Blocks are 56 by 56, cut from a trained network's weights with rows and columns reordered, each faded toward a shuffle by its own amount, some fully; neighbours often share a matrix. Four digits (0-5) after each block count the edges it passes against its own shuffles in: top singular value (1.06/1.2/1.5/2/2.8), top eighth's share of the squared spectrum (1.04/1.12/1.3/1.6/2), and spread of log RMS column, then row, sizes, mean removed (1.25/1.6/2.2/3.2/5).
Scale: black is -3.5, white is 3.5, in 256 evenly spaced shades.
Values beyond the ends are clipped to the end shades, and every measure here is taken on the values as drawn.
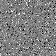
1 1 1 0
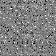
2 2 1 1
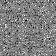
1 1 1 0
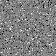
0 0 0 0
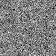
0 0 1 0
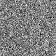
2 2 0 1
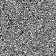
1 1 0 0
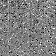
2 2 0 1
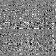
2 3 0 3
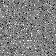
0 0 0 0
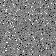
0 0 0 0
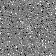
1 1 0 0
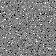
0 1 0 0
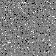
1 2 1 0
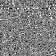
2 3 0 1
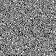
1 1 0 0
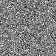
0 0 0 0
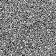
1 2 0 0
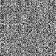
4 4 2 1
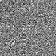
3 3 1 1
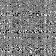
3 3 0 3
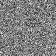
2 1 0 0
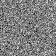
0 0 0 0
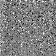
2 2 0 2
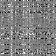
3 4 1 4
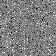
0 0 0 0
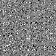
2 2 0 2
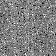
1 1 0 0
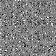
2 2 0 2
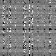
3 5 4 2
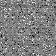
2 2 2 0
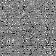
2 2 2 0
